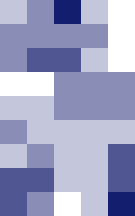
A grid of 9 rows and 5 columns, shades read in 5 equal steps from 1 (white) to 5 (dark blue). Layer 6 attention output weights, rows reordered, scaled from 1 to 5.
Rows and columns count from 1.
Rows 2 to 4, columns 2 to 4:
3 3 3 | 4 4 2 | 1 3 3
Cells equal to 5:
2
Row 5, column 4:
3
